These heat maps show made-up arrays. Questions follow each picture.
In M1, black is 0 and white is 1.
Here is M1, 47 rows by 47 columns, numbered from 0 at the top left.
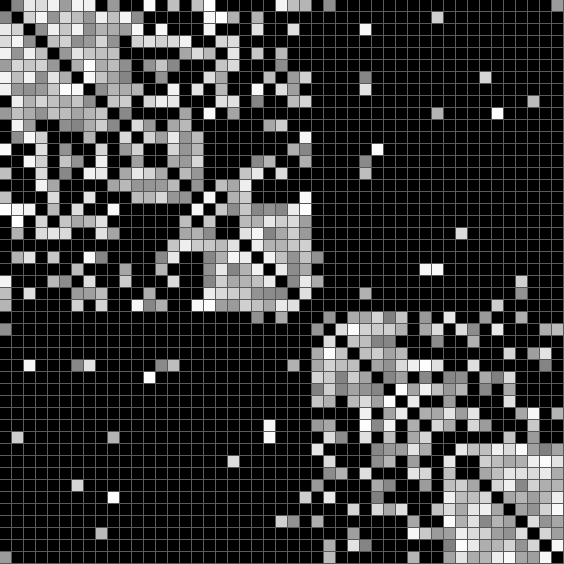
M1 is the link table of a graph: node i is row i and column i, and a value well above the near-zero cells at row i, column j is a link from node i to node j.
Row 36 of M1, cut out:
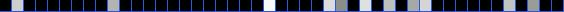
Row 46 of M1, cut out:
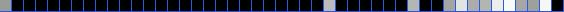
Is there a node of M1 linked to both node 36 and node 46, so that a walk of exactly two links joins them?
yes
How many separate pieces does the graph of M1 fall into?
1
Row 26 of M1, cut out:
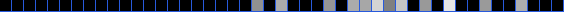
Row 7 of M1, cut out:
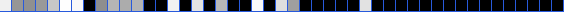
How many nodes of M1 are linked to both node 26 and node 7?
3
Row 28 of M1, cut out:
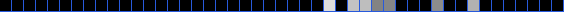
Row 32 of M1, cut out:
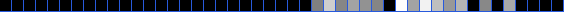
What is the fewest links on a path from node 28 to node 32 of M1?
1
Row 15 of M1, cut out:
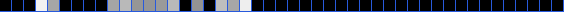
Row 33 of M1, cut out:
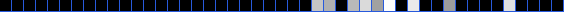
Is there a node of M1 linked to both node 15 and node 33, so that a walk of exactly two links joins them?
no
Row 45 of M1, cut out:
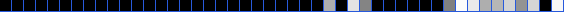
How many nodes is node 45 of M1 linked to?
12
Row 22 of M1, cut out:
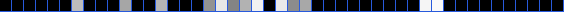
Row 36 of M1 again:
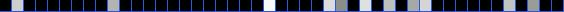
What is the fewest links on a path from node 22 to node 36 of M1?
1
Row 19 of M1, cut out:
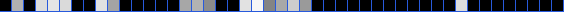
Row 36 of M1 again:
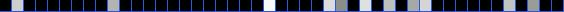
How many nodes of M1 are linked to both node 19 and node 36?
3
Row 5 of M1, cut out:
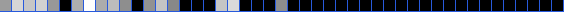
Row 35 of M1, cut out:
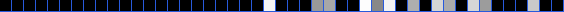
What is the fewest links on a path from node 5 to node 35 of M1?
3
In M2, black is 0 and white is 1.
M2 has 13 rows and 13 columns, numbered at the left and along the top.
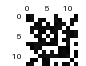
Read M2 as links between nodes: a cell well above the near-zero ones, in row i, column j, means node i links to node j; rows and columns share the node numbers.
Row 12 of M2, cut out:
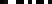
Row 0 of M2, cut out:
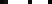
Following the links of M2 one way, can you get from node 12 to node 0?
yes
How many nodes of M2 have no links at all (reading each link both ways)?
0
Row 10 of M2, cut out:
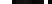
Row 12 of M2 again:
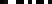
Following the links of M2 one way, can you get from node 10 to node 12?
yes
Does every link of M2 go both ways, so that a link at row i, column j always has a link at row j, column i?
yes
